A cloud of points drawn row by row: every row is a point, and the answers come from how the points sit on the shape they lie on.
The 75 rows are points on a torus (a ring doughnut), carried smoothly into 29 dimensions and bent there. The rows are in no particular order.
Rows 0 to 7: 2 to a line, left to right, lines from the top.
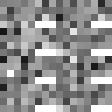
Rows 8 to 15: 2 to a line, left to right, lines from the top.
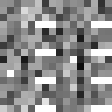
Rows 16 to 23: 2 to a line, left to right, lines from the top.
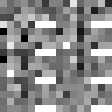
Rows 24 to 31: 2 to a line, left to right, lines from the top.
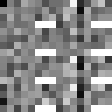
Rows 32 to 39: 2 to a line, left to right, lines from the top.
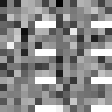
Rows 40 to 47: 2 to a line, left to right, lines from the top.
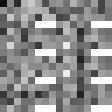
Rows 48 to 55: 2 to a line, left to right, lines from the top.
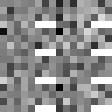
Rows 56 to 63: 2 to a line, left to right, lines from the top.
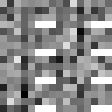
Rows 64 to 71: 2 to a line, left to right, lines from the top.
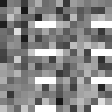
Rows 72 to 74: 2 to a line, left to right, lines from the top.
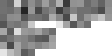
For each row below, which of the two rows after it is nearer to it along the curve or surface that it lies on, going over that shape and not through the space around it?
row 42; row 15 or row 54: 15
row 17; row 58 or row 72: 72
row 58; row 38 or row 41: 41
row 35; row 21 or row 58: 21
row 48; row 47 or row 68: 68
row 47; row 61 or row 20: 20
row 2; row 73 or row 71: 71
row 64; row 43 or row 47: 47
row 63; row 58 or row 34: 58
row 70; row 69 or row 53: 53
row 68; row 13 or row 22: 22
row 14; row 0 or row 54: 0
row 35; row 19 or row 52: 52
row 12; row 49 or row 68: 68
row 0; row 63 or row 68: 68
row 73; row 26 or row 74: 74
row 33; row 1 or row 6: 1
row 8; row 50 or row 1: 1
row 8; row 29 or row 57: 57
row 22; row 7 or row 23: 7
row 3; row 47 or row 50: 47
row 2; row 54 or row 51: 51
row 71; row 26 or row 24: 24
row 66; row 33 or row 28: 28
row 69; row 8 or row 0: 8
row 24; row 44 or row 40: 44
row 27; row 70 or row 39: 70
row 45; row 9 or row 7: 7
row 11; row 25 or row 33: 25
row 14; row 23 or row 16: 16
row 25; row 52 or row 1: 52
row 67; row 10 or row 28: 10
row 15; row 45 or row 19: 45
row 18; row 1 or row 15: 15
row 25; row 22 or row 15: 15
